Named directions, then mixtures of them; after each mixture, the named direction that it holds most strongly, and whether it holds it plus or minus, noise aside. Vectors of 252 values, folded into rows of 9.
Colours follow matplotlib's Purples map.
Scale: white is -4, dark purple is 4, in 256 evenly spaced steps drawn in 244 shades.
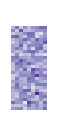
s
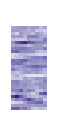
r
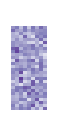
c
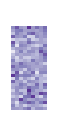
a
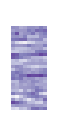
r, minus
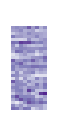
r, plus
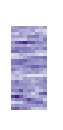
r, plus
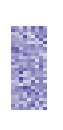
c, plus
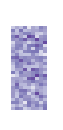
s, plus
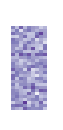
s, minus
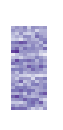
r, plus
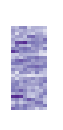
r, plus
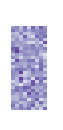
c, plus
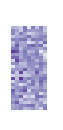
a, minus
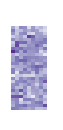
a, minus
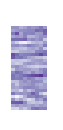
r, minus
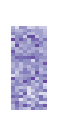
a, minus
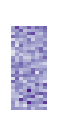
a, plus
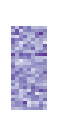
s, minus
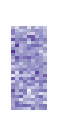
a, minus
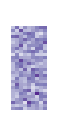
s, plus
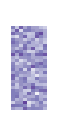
s, minus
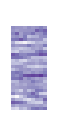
r, minus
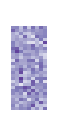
c, plus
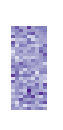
a, plus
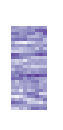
r, minus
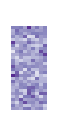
a, plus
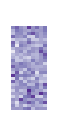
a, plus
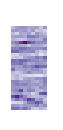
r, plus
